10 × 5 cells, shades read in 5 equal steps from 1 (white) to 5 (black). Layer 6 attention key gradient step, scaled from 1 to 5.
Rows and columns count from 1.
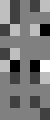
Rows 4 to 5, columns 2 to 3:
3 3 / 2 3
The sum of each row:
15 15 16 15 15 16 16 15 17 16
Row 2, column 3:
3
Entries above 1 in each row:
5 5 5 5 5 4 5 5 5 5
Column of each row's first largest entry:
2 2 5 1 1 2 2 1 2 5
